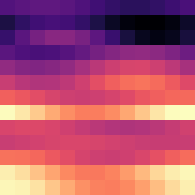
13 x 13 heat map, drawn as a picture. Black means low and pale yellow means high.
Slope: up to the bottom. Grain: streaks across. Calmest part: bottom middle. Ninth with the lowest average: top right.
